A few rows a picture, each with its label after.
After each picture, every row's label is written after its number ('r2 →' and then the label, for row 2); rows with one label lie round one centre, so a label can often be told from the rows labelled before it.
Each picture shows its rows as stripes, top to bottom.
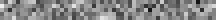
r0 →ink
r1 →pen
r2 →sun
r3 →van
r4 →van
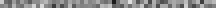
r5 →sun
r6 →van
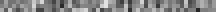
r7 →van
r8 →van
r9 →ink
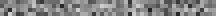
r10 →ink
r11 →van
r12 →sun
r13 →ink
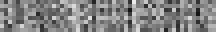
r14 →ink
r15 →pen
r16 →ink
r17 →ink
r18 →pen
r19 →ink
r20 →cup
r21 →cup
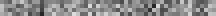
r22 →cup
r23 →pen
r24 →sun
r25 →pen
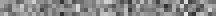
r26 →van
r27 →cup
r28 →cup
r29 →van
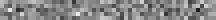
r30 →van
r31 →sun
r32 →ink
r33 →cup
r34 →van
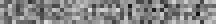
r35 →sun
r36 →ink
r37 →pen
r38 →ink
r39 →cup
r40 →sun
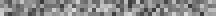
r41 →cup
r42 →van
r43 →pen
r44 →sun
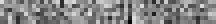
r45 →pen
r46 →van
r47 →cup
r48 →pen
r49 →ink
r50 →ink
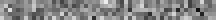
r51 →van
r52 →van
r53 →ink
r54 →sun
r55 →pen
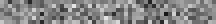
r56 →sun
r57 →pen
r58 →van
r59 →cup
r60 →van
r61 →pen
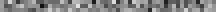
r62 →ink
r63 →cup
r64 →sun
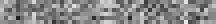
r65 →van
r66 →pen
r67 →sun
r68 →van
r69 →ink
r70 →van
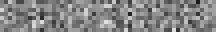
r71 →ink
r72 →van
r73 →sun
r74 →ink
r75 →sun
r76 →van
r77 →van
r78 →cup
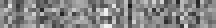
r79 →ink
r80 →ink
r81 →pen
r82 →van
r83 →ink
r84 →ink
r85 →van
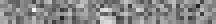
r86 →sun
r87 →ink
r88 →van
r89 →sun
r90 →van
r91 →van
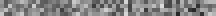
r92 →cup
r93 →ink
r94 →van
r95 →cup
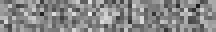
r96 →cup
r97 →ink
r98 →van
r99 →pen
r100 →van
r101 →van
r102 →sun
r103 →cup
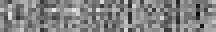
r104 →cup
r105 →ink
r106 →pen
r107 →ink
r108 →ink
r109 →cup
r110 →sun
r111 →cup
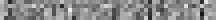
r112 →sun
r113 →van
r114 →sun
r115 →sun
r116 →sun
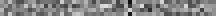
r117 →ink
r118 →van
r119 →sun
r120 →ink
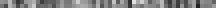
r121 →ink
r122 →ink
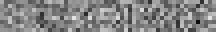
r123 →sun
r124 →ink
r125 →van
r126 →cup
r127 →pen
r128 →ink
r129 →cup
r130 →van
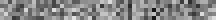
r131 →van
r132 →ink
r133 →pen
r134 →van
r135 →pen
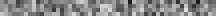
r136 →ink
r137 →van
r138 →van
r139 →pen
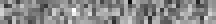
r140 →ink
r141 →cup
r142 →pen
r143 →pen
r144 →sun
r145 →sun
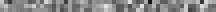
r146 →sun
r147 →van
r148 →van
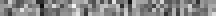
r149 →ink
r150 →pen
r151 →cup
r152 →cup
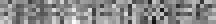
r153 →sun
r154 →ink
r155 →pen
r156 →ink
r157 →pen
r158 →pen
